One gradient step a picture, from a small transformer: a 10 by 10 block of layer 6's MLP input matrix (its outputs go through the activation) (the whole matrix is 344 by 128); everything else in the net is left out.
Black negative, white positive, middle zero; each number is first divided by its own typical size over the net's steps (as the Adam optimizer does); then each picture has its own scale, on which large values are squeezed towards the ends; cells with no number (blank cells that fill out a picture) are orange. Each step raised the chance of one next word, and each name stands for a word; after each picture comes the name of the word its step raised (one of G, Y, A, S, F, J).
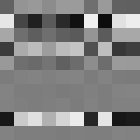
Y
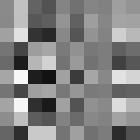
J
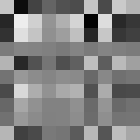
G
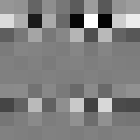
G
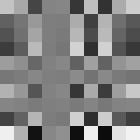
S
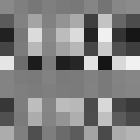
G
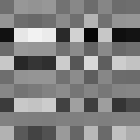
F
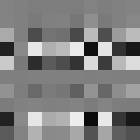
Y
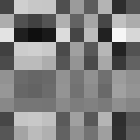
Y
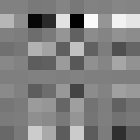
Y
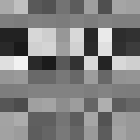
F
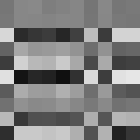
J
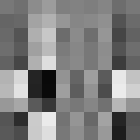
S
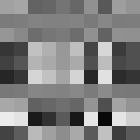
J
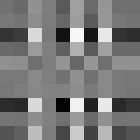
F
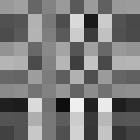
G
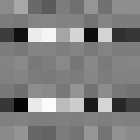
F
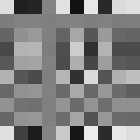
S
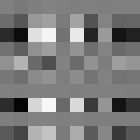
F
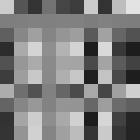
S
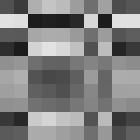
S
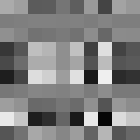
J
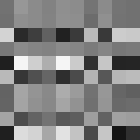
J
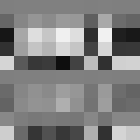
F
